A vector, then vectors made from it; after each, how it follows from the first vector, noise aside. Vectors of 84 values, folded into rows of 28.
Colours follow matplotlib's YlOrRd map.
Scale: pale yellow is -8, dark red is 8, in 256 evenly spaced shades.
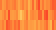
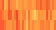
reversed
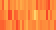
reversed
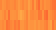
shrunk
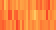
reversed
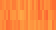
shrunk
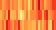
scaled up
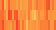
reversed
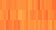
shrunk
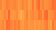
shrunk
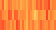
reversed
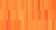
shrunk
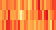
scaled up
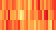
scaled up
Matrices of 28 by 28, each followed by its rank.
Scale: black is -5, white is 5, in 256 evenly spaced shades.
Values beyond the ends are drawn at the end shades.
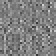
five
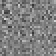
five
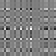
one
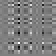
one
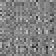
five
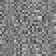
five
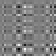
one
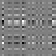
one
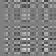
one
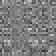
five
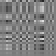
one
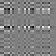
one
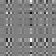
one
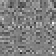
five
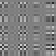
one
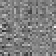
five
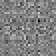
five
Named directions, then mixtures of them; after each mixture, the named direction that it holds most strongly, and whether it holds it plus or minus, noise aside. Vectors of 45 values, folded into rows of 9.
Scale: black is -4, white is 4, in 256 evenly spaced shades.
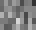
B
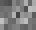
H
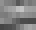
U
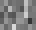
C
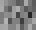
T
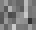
C, plus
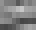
U, plus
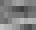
U, minus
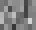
C, minus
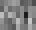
B, plus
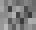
T, plus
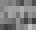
U, plus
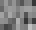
B, plus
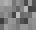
H, minus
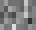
C, plus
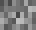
H, plus
